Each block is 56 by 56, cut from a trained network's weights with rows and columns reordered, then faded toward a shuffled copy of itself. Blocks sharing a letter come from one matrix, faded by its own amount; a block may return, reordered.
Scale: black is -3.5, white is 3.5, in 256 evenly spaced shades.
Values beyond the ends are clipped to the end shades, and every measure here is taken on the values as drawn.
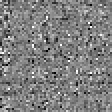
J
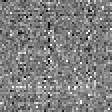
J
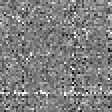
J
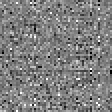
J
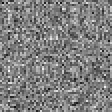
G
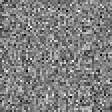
G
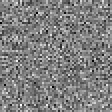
G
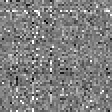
J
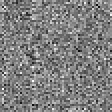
G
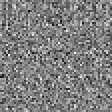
G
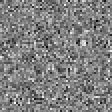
G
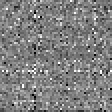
J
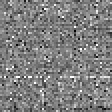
J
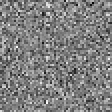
G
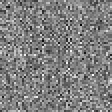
G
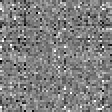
J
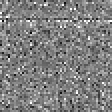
J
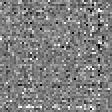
J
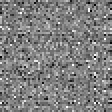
J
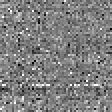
J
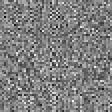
G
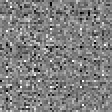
J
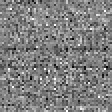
J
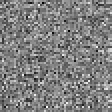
G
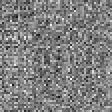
G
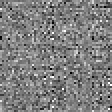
J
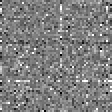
J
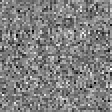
G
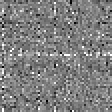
J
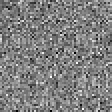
G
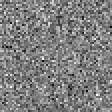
G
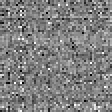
J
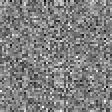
G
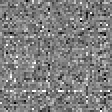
J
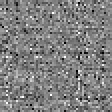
J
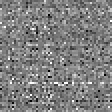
J
